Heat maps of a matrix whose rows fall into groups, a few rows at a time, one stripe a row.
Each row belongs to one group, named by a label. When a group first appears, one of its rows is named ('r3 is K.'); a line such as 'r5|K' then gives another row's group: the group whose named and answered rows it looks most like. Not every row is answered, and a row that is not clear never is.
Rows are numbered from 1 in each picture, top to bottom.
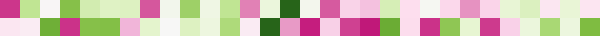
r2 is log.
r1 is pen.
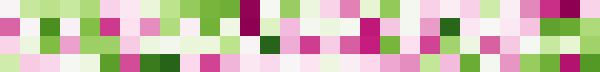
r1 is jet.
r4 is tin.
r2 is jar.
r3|log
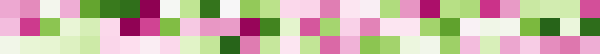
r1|log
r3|jet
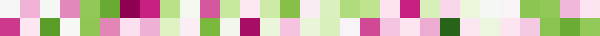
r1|tin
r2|jar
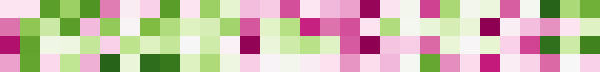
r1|jar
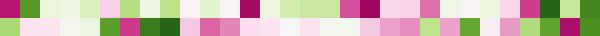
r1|jar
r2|tin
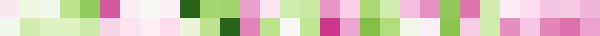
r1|jet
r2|jet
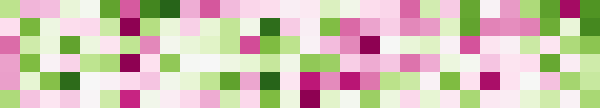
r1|tin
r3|pen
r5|pen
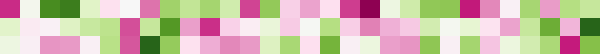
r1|pen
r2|tin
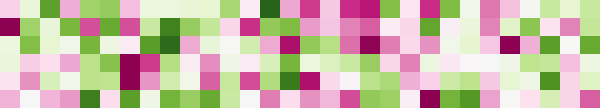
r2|pen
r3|jar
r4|tin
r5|tin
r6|log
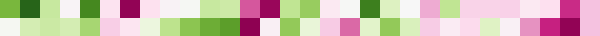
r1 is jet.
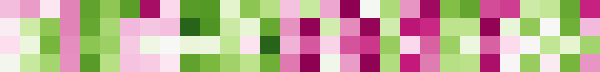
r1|log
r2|log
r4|log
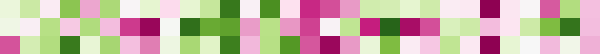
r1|pen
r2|log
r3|pen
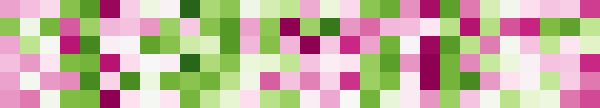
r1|jet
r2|jar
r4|jet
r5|log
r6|jet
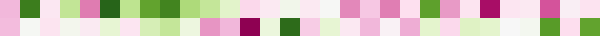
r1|pen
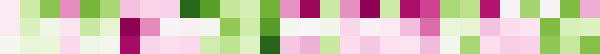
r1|log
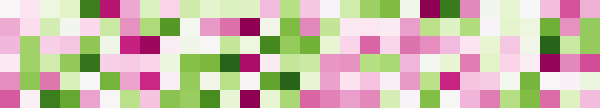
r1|jet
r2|tin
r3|jar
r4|jet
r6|pen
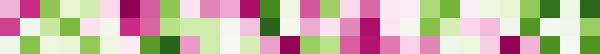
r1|tin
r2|pen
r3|jar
